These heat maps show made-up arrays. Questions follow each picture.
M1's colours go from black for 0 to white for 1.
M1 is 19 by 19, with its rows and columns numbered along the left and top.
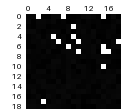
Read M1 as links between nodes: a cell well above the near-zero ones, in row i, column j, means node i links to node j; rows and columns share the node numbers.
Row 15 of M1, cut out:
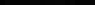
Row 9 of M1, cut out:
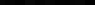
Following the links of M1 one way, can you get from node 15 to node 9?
no
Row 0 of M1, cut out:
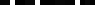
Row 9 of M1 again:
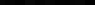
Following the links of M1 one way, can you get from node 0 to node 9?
yes
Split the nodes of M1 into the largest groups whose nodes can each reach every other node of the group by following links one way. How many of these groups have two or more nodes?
0
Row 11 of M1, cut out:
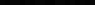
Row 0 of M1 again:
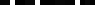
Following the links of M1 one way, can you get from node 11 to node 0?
no
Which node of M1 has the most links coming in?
node 15
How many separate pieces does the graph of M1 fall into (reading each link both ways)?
7
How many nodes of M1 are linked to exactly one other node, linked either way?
5
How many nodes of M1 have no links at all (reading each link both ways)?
5
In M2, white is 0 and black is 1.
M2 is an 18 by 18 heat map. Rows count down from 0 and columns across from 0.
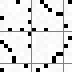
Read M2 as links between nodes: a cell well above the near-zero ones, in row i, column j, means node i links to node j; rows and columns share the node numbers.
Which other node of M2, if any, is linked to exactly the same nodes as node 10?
node 4
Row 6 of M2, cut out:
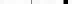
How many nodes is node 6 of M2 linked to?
1
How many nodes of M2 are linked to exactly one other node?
8
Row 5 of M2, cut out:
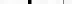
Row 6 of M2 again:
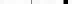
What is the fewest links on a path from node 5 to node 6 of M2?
4
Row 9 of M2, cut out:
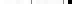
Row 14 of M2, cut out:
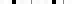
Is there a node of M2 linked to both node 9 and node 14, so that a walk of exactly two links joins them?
no
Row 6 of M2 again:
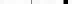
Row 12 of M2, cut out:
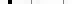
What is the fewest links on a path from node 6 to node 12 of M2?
5
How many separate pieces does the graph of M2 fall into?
3
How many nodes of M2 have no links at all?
0
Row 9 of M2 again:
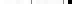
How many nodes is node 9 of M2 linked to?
1
